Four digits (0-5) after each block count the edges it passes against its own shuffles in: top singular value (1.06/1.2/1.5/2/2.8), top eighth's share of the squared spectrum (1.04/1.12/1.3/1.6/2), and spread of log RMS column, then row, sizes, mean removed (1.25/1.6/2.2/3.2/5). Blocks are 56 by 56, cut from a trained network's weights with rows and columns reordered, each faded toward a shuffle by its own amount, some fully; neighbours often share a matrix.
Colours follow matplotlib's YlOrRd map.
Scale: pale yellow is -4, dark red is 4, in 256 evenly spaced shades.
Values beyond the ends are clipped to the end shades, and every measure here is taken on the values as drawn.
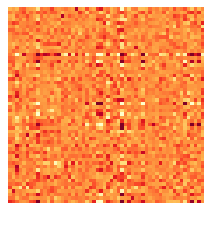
4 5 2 2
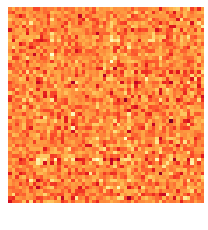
3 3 1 2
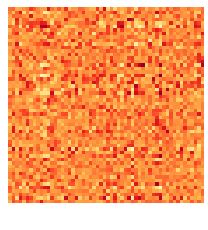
4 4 2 3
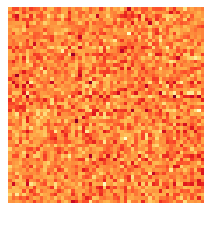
3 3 1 2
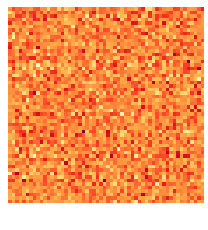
2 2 0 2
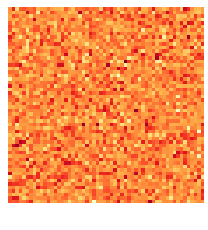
0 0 0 0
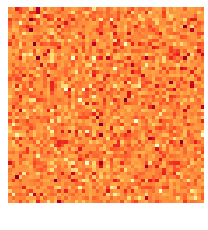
2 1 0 1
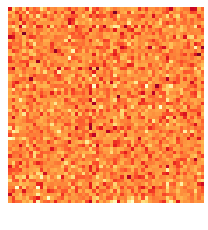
2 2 1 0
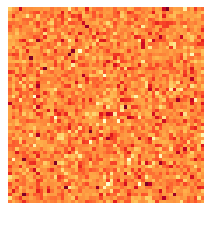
2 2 0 0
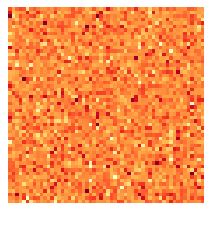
0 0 0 0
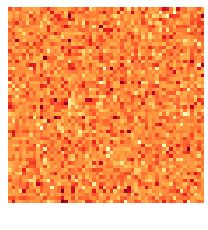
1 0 0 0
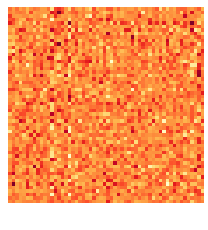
3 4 2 2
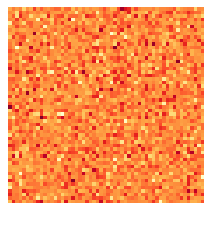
1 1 0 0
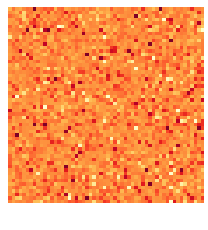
0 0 0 0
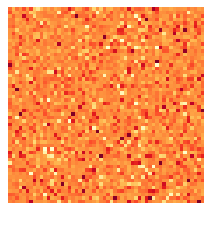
0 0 0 0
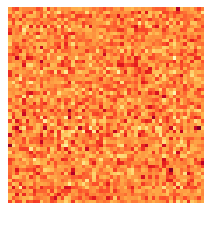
2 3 0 2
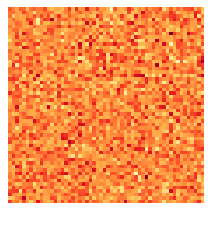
3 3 1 1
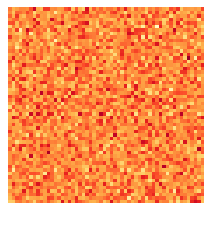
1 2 0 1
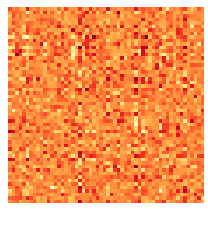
3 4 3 2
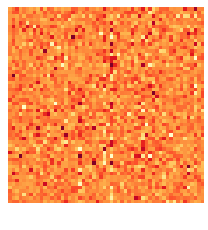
2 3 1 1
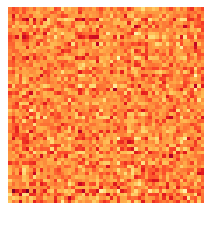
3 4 1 3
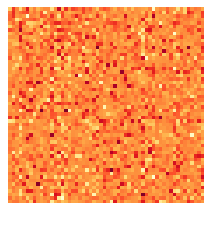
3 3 2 1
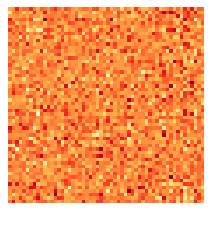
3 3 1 1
